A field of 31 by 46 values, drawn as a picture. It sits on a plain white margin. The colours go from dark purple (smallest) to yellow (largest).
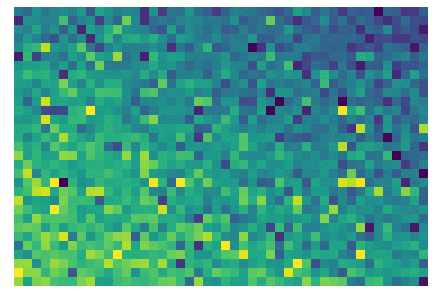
There is an overall slope up to the bottom left. The values follow a bell shape. The ninth with the lowest average is the top right. Neither half mirrors the other. The ninth with the highest average is the bottom left. No row or column stands out. There are no regular stripes.
